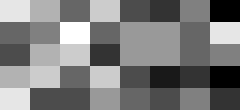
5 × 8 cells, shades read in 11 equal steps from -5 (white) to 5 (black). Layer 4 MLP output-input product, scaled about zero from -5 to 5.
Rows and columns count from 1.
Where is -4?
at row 1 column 1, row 2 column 8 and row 5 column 1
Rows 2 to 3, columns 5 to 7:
-1 -1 1 / -1 -1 1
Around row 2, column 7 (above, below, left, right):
0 1 -1 -4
